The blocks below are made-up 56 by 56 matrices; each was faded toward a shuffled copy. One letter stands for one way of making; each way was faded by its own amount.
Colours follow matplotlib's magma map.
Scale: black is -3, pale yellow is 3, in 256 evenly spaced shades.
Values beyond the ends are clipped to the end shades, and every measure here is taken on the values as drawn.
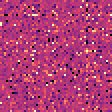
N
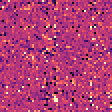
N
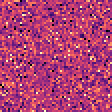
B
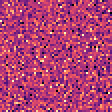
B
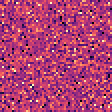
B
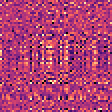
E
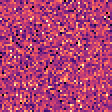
B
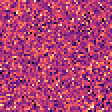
B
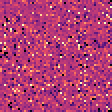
N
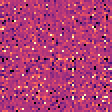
N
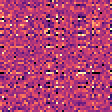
E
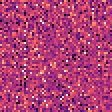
B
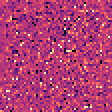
N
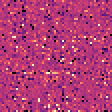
N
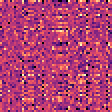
E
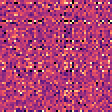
E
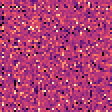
N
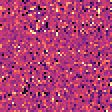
N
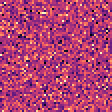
B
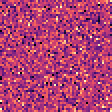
B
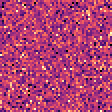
B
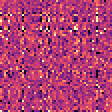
E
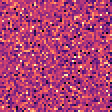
B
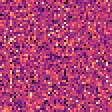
B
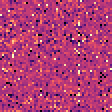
N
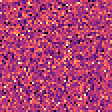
B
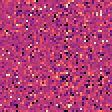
N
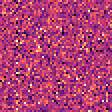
B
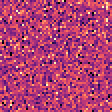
B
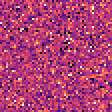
B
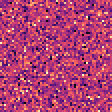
B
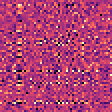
E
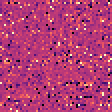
N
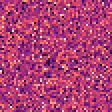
B
